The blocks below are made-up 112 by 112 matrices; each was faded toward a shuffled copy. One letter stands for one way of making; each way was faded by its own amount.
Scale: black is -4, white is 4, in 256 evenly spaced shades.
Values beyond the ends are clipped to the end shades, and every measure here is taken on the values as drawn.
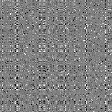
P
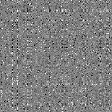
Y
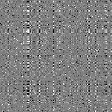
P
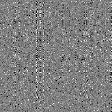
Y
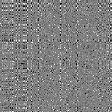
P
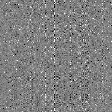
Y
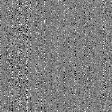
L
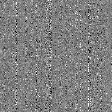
L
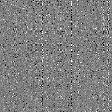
Y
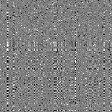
P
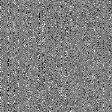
L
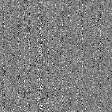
L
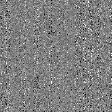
L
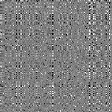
P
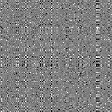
P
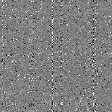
Y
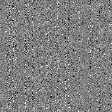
L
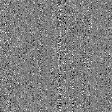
L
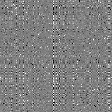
P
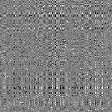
P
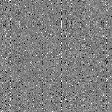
Y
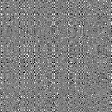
P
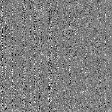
L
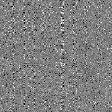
Y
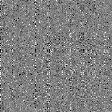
Y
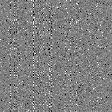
Y
